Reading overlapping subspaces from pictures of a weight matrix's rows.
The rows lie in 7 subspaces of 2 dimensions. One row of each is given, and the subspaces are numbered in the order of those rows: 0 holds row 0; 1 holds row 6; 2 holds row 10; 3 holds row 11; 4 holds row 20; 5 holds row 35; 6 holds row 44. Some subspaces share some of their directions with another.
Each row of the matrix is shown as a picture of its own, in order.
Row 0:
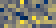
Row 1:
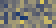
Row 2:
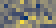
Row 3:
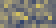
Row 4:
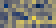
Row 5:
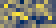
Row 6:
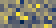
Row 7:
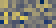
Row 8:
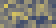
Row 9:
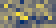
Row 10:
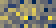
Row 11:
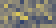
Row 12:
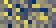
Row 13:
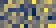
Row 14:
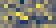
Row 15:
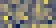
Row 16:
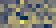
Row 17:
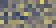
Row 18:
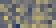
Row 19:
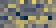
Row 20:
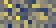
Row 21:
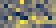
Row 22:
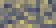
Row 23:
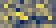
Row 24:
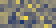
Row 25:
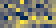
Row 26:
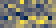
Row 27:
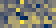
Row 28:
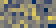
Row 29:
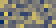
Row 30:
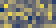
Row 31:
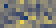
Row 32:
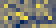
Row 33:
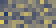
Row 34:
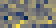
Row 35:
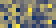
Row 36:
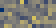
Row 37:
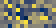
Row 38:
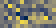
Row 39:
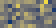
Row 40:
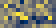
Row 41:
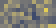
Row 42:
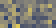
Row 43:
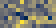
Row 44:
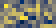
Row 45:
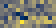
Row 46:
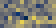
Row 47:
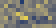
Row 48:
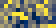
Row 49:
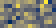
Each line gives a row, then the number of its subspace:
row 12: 4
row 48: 2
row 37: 4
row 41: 2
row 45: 3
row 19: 2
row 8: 1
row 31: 6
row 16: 1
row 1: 3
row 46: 4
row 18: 5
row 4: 4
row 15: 5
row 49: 6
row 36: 0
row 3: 4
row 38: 4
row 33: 3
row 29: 3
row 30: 0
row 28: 2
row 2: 6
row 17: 3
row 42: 5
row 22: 6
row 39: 6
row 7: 3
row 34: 5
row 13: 2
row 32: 5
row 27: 1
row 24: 1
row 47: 0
